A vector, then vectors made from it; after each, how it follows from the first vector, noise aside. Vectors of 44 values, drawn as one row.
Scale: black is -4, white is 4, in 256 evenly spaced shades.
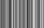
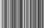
wrapped around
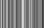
wrapped around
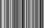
wrapped around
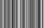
wrapped around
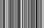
wrapped around
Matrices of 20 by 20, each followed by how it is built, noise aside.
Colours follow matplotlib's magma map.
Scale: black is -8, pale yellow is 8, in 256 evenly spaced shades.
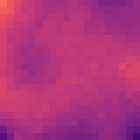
smooth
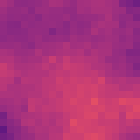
smooth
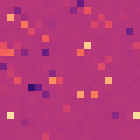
sparse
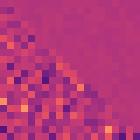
lower triangular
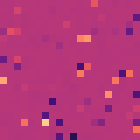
sparse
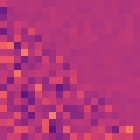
lower triangular
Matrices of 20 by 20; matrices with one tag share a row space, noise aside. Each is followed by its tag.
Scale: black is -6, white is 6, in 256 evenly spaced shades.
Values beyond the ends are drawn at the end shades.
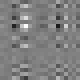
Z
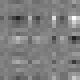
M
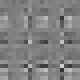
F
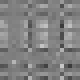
F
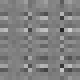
F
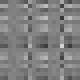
F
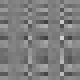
F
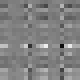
F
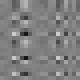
Z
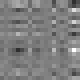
M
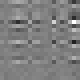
M
